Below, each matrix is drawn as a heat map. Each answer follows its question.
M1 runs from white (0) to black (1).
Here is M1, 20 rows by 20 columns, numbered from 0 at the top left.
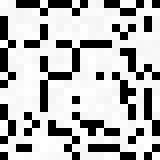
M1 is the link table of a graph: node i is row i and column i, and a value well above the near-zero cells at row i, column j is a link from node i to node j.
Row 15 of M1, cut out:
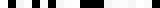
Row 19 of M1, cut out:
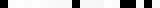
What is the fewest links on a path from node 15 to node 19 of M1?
1
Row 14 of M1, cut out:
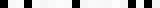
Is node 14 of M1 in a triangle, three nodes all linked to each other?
yes
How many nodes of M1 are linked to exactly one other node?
0
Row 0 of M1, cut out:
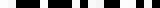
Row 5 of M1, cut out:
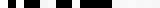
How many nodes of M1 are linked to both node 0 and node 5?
6
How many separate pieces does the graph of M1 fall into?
1
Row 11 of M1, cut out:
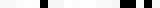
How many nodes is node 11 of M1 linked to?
4
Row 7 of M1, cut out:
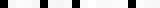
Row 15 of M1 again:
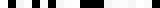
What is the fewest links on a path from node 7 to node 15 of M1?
3
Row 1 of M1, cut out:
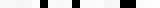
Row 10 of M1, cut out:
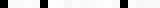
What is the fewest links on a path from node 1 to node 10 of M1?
2
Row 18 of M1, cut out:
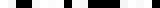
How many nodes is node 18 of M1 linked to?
8
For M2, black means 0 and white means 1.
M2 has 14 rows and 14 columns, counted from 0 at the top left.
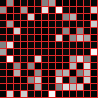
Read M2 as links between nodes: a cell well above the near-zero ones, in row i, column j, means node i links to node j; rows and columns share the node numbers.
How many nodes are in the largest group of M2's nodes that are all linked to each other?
5
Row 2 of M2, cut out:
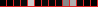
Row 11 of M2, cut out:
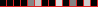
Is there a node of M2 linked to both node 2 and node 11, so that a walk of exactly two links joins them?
yes
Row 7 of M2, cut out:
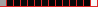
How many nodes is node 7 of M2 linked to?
2
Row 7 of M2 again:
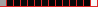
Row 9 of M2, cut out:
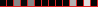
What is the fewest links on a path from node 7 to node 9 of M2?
5
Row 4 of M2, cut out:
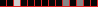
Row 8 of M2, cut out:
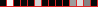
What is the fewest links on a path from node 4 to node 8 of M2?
2
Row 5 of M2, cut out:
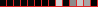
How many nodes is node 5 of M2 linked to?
4
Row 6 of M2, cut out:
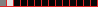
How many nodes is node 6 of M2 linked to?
2
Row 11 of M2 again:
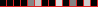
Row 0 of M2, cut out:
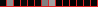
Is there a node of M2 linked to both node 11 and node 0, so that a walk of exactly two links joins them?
no
